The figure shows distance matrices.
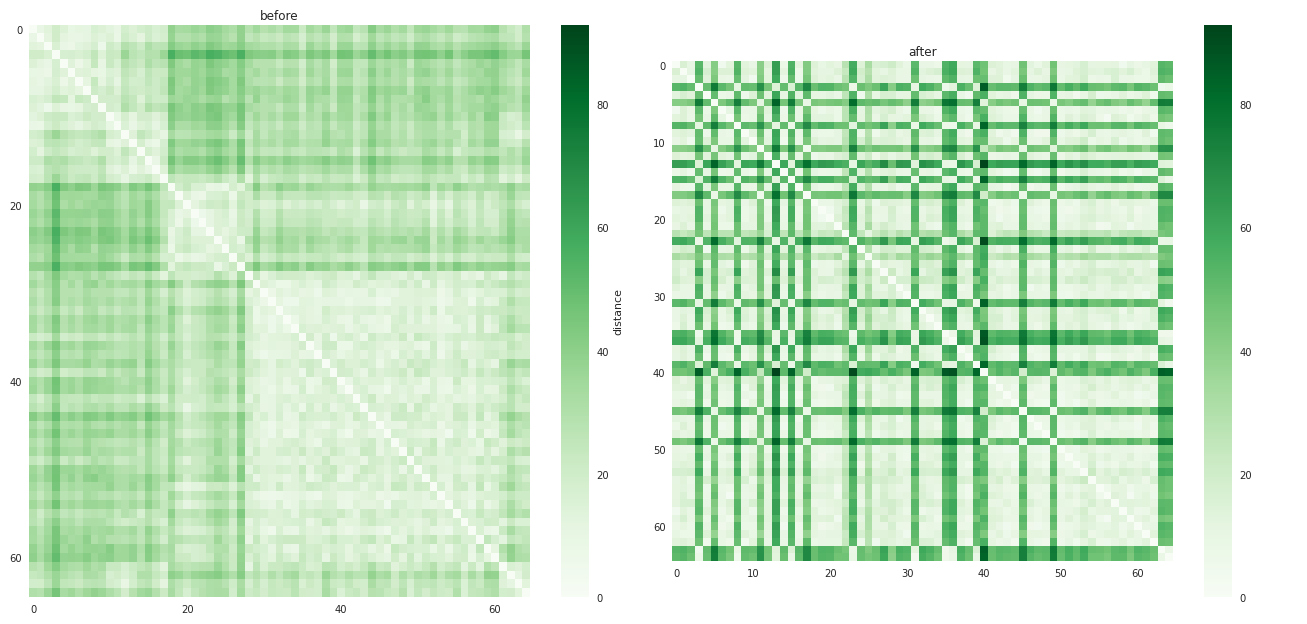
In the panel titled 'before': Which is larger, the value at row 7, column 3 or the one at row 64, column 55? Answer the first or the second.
the second
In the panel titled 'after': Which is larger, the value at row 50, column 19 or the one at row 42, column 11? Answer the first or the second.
the second
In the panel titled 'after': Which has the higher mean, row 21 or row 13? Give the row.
13
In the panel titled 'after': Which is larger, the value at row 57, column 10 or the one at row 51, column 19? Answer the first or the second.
the first
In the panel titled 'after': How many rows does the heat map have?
65
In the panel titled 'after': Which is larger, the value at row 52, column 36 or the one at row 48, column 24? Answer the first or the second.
the first
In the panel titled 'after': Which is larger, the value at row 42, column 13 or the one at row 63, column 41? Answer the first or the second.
the first
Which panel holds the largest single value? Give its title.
after
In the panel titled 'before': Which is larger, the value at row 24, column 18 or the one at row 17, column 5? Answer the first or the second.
the second
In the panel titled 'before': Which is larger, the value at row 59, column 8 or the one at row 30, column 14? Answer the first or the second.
the first
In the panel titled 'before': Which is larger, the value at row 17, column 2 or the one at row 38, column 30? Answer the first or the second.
the first
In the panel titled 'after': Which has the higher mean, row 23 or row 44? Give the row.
23
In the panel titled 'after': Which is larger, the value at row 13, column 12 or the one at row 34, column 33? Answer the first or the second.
the first
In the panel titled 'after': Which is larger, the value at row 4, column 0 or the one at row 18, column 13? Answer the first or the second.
the second
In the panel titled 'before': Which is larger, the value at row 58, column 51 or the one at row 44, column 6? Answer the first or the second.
the second
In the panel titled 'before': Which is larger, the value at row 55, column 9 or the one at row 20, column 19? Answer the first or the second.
the first
